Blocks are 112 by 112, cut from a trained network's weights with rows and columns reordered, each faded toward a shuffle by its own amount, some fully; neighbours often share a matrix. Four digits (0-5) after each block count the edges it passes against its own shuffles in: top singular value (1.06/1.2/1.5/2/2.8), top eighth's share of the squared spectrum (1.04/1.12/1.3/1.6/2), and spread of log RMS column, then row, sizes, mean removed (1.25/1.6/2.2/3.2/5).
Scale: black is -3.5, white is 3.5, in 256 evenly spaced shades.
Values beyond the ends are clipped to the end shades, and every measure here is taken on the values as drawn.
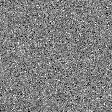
0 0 0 0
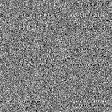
4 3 1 2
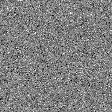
1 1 0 0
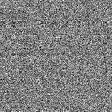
3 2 0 1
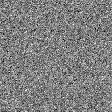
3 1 0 0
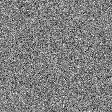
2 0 0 0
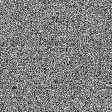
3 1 0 0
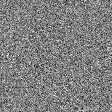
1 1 0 0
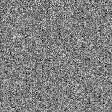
2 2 0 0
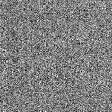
2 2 1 1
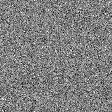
1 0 0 0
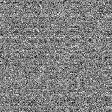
4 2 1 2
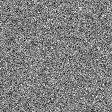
0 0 0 0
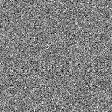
3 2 0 1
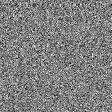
3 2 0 1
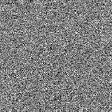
3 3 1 1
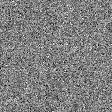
2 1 0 0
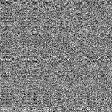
4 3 1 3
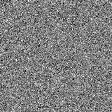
1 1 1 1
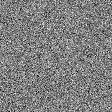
0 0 0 0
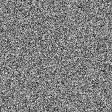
0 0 0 0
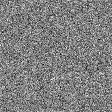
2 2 0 0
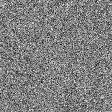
1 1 0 0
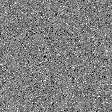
0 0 0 0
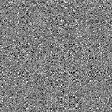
4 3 2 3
